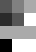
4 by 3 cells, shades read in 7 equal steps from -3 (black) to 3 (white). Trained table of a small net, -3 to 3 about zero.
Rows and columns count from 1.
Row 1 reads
-1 0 1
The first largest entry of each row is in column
3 3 1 2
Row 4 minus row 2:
-1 4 0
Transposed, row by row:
-1 -2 1 -3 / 0 -1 1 3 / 1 3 1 3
